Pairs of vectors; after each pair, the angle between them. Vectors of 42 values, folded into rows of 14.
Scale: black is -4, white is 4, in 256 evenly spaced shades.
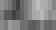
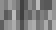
orthogonal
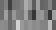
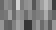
orthogonal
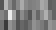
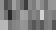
partly opposed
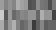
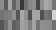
partly opposed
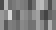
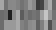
nearly opposite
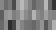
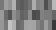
nearly opposite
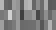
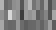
nearly parallel
